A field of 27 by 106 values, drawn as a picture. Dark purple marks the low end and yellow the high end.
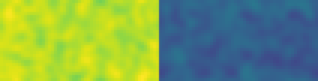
The table splits into one row of 2 panels. Panel 1,1: very high, blotchy, faint in contrast. Panel 1,2: low, blotchy, faint in contrast.
